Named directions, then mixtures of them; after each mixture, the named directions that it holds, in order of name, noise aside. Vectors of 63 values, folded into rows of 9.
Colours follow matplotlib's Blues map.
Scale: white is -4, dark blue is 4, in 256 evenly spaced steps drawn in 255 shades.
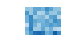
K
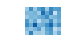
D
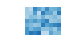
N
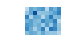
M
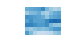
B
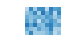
D, M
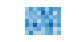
D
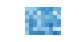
D, K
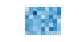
M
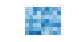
K, N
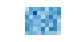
M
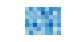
D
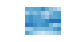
B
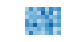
D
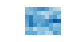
B, K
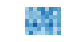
D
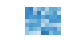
N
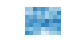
B, N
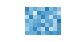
M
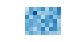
M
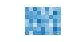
D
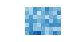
K, N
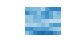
B
